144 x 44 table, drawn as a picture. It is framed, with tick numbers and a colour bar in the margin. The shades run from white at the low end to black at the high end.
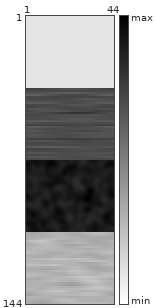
It is made of 4 by 1 panels. Panel 1,1: very low, flat. Panel 2,1: high, streaked across, faint in contrast. Panel 3,1: very high, blotchy, faint in contrast. Panel 4,1: low, streaked across, faint in contrast.
